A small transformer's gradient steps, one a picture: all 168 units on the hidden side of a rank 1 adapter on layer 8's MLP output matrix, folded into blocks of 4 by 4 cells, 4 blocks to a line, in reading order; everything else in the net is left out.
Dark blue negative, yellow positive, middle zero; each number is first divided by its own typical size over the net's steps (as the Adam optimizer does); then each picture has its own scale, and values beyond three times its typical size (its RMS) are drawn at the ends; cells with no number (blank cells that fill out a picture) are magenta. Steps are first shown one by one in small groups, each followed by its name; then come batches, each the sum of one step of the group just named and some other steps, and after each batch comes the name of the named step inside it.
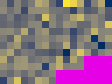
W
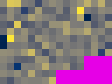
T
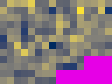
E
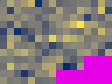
E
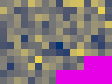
W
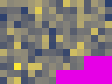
W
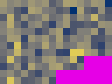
W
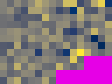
W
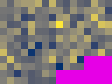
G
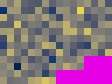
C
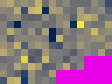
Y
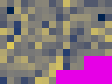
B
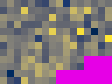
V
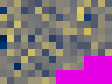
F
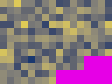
G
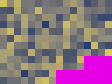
B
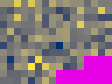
B
